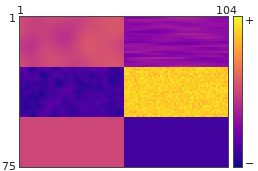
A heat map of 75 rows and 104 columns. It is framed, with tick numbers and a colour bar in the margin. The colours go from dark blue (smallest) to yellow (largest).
It is made of 3 by 2 panels. Panel 1,1: middling, smooth, faint in contrast. Panel 1,2: low, streaked across, faint in contrast. Panel 2,1: very low, blotchy, faint in contrast. Panel 2,2: very high, fine-grained, faint in contrast. Panel 3,1: middling, flat. Panel 3,2: very low, flat.
